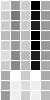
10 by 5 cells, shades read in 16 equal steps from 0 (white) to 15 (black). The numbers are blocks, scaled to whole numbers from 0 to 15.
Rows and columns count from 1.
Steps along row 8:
down up down up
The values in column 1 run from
2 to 6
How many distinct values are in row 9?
4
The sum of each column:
36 49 32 101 53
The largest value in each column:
6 8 4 15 6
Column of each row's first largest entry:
4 4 4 4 4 4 4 1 1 1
